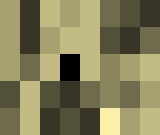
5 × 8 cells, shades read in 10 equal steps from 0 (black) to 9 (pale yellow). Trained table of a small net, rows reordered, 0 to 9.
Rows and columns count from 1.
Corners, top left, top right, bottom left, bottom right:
6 2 4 7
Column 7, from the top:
3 2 6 4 6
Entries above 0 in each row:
8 8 7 8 8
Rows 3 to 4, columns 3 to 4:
7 0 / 3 2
